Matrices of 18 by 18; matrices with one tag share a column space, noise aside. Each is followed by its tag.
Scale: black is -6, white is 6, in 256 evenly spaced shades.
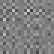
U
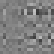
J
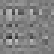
J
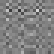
U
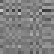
U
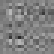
J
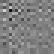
U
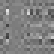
J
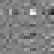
J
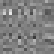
J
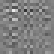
U
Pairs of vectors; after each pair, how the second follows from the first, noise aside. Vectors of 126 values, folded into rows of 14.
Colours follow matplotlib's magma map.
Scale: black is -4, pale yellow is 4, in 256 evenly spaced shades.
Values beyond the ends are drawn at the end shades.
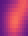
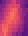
reversed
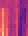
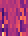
sign-scrambled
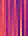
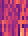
sign-scrambled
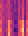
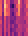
reversed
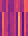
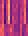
reversed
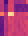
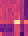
reversed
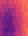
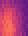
negated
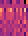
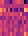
sign-scrambled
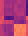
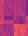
shrunk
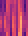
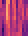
reversed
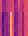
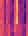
reversed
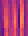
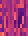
sign-scrambled
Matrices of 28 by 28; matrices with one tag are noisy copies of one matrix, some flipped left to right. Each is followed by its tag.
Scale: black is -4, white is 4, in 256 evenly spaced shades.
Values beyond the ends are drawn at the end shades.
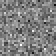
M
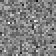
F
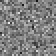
F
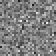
F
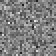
F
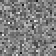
F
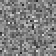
F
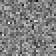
F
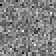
M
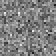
M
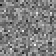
M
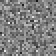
F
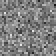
M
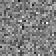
F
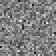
F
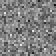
M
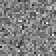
F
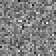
F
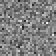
F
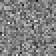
F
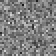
F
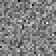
F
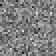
M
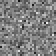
F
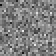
M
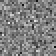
F
